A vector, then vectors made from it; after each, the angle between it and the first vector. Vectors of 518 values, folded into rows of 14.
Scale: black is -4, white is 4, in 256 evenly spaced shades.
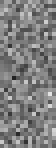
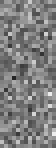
nearly parallel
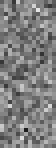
partly aligned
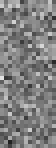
orthogonal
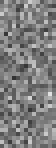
nearly parallel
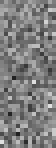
nearly parallel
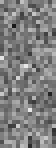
partly opposed
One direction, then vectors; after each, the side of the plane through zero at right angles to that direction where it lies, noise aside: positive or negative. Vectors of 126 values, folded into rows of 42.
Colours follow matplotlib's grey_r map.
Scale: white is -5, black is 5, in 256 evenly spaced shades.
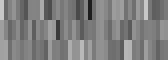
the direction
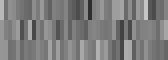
positive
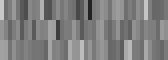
positive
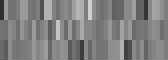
negative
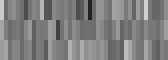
positive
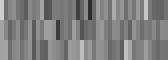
positive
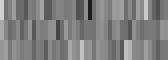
positive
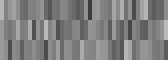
positive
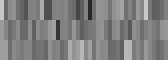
positive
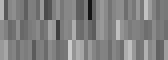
positive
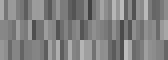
positive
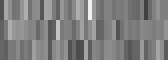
negative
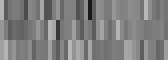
positive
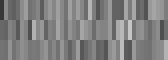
negative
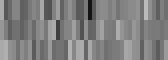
positive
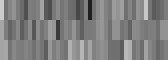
positive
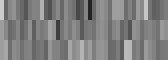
positive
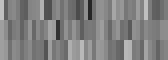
positive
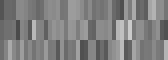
negative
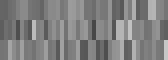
negative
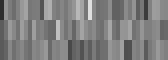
negative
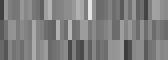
negative
